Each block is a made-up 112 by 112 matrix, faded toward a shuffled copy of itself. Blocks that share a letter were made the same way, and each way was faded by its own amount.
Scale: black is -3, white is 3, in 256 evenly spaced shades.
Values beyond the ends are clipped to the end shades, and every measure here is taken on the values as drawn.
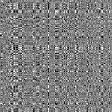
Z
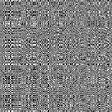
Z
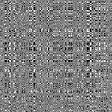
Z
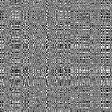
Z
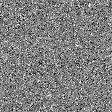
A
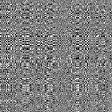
Z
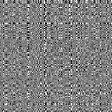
Z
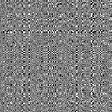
Z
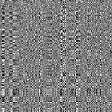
Z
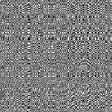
Z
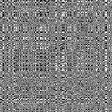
Z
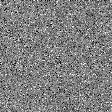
A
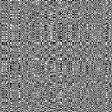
Z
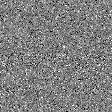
A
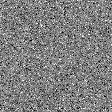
A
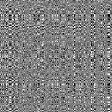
Z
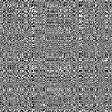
Z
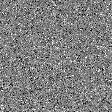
A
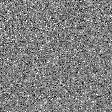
A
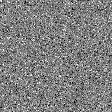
A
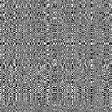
Z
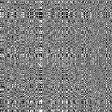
Z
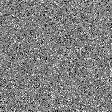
A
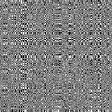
Z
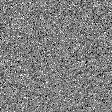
A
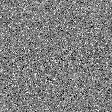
A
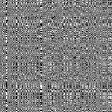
Z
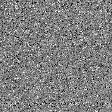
A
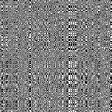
Z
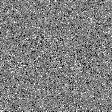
A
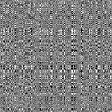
Z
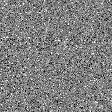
A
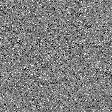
A
